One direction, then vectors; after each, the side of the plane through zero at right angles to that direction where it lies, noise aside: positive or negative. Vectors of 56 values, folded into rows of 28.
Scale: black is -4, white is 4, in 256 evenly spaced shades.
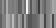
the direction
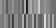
negative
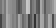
positive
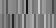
negative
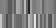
negative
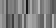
negative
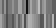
negative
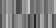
positive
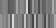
positive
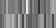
positive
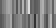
positive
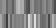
negative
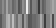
positive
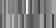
positive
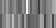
positive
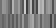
negative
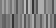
negative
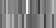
positive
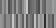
positive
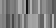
negative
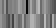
negative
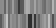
positive
